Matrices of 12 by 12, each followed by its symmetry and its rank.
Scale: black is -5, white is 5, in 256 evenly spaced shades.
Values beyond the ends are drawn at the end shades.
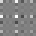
symmetric, rank one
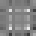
symmetric, rank one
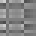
neither, rank one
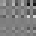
neither, rank one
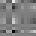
neither, rank one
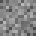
symmetric, full rank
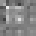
symmetric, rank two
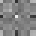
symmetric, rank two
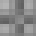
symmetric, rank one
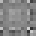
symmetric, rank two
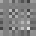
symmetric, rank two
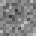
symmetric, full rank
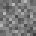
symmetric, full rank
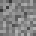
symmetric, full rank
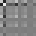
symmetric, rank one
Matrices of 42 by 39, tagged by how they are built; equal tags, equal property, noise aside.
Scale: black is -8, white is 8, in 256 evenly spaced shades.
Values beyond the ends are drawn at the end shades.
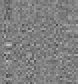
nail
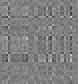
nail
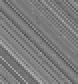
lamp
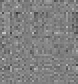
nail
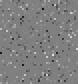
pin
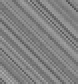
lamp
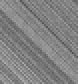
lamp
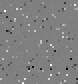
pin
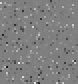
pin
